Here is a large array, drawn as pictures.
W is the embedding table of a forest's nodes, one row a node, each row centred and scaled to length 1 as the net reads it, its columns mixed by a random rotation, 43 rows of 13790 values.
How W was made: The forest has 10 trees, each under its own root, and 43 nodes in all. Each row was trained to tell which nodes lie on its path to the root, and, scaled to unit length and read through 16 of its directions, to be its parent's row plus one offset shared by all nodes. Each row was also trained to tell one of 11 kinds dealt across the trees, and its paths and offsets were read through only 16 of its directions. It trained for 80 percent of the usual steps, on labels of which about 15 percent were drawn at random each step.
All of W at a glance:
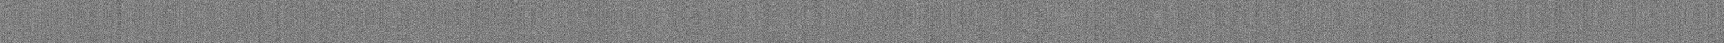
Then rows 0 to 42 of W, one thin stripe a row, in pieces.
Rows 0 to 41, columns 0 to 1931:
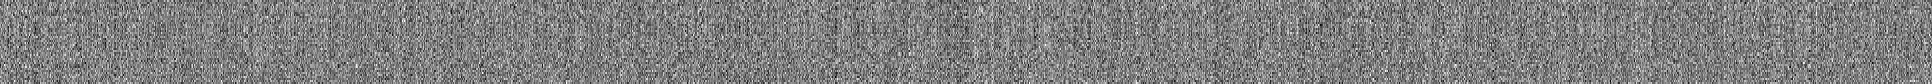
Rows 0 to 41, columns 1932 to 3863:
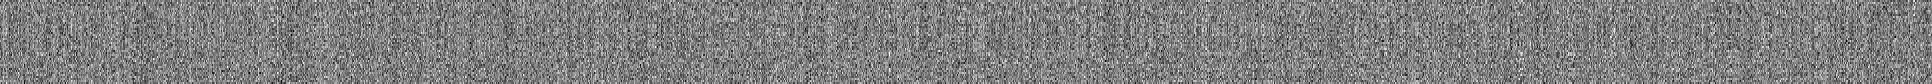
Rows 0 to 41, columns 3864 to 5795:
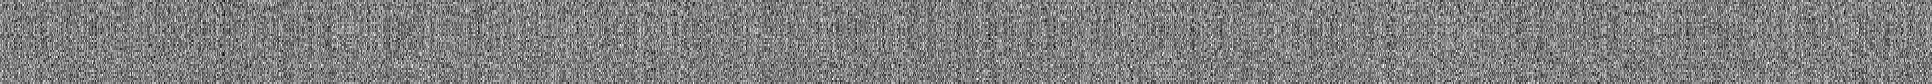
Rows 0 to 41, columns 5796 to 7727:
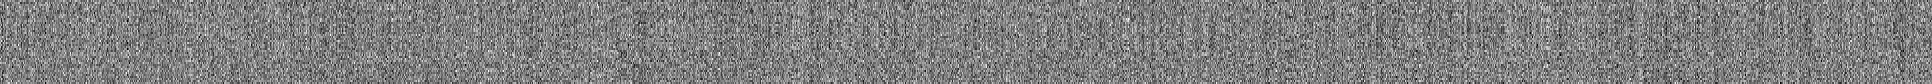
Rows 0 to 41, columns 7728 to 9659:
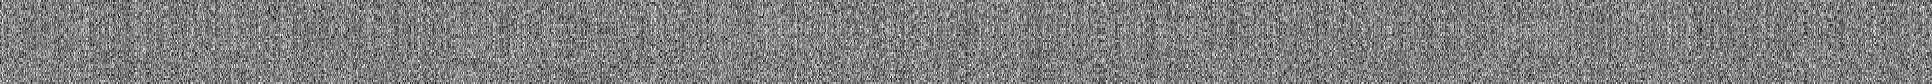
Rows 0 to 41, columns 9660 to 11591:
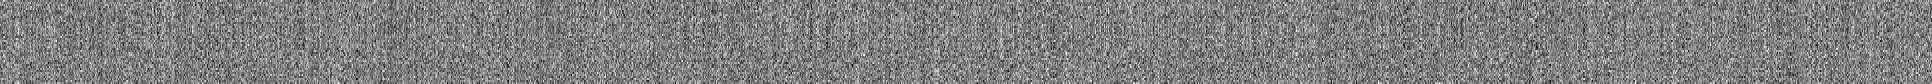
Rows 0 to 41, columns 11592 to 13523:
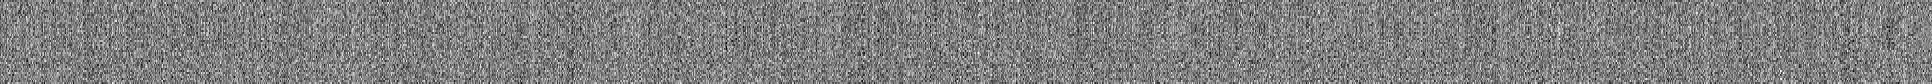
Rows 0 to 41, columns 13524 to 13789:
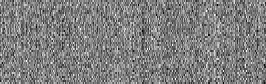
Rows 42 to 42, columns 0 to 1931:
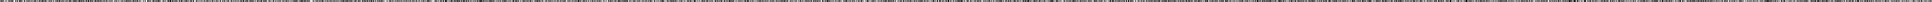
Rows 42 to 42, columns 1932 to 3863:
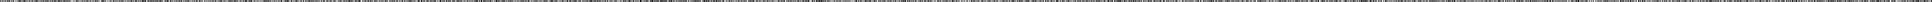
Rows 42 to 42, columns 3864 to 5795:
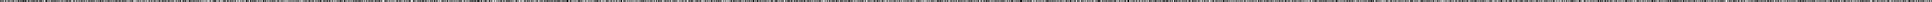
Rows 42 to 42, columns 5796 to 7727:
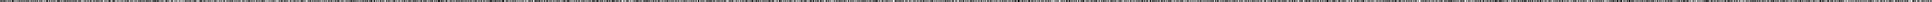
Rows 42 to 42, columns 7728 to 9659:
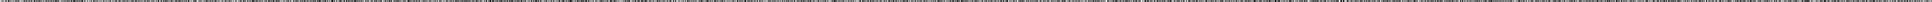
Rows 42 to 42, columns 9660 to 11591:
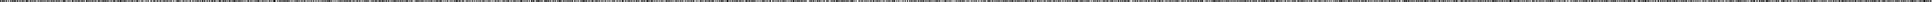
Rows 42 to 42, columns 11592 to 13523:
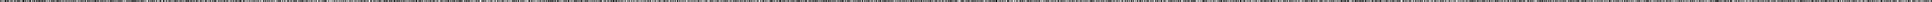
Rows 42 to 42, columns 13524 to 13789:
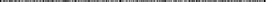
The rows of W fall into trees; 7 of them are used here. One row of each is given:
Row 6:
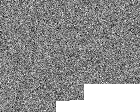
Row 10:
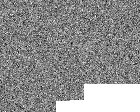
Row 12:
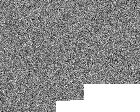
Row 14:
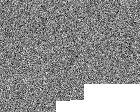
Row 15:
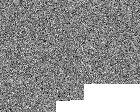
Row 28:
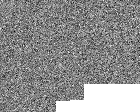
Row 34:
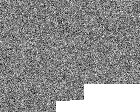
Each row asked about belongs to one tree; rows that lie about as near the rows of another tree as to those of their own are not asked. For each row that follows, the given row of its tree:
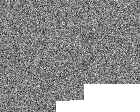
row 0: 34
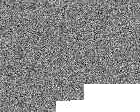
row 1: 12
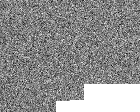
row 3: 10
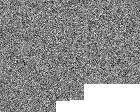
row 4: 10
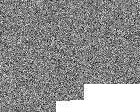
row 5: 6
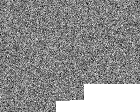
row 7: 34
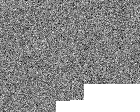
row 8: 28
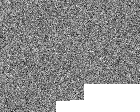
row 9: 10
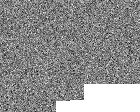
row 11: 14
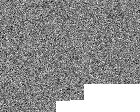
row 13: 15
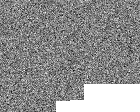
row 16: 14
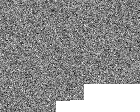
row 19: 15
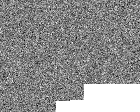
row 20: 28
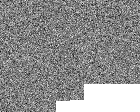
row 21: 15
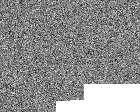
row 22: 12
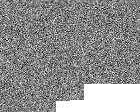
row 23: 15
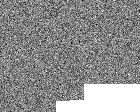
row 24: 10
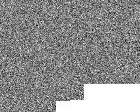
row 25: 28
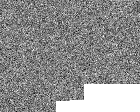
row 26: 34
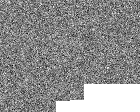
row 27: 34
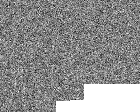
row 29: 12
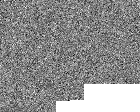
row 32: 6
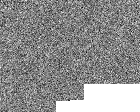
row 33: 6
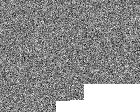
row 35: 28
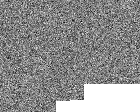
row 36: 14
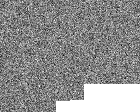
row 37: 34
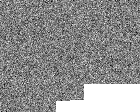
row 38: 15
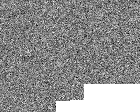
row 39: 28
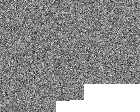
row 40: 6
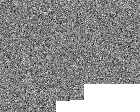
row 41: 14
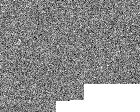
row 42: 6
